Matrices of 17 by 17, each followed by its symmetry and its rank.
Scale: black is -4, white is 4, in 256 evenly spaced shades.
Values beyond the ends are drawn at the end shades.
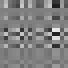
neither, rank one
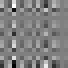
neither, rank one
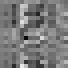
neither, rank two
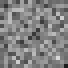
symmetric, full rank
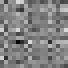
neither, rank three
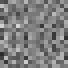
neither, rank three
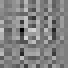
neither, rank two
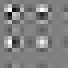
symmetric, rank one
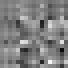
antisymmetric, rank two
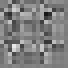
antisymmetric, rank two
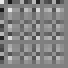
symmetric, rank one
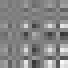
symmetric, rank one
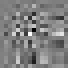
antisymmetric, rank two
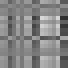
neither, rank one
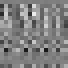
neither, rank two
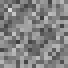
symmetric, full rank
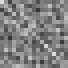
symmetric, full rank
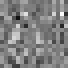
neither, rank three
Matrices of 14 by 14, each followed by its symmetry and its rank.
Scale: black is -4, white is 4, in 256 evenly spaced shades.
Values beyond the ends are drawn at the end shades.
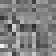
neither, rank three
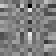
neither, rank two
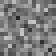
symmetric, full rank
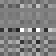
neither, rank one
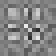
symmetric, rank two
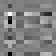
neither, rank two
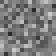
symmetric, full rank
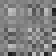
symmetric, rank two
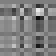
neither, rank one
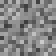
symmetric, full rank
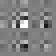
symmetric, rank one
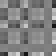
symmetric, rank one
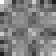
symmetric, rank two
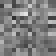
neither, rank three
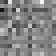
neither, rank three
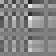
neither, rank one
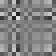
symmetric, rank one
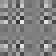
symmetric, rank one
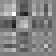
symmetric, rank two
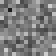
symmetric, full rank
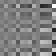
neither, rank one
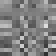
neither, rank two
